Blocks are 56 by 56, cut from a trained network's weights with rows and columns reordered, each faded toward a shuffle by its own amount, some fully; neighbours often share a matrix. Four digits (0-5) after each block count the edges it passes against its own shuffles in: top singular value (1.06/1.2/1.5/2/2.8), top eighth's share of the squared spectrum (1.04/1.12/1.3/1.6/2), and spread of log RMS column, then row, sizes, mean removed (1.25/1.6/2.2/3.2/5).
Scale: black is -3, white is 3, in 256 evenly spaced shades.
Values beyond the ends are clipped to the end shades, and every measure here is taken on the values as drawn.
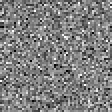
2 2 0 0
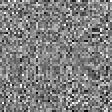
4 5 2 2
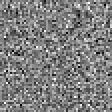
3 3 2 1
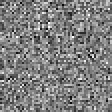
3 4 1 2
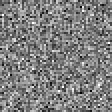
1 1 0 0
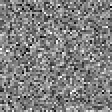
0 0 0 0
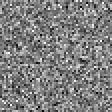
0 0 0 0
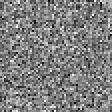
2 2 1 0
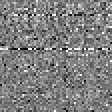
3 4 1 2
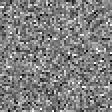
0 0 0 0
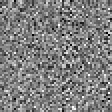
3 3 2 0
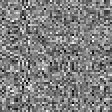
4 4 3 0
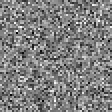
1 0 0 0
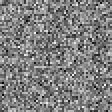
2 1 0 0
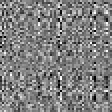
4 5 3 3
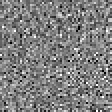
3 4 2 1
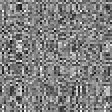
4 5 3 1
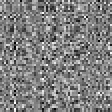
4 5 3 1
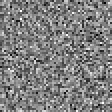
2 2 1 0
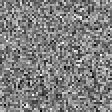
1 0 0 0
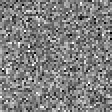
0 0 0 0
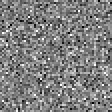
0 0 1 0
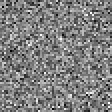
2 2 0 0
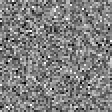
1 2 0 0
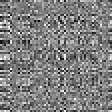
5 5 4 3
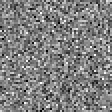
1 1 0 0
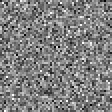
0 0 0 0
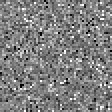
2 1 0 0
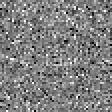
1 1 0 0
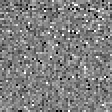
2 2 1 1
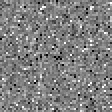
0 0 0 0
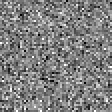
2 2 0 0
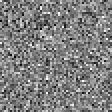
2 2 0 0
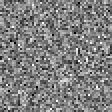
0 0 0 0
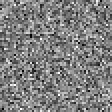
1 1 0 0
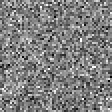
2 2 0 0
